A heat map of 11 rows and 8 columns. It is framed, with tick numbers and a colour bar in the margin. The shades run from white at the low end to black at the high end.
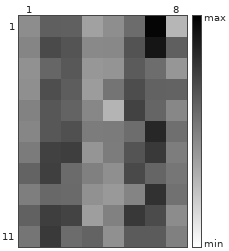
Calmest part: top middle. Stripes: upright, repeating 2 times. Odd patch: rougher, in the top right. Slope: none.
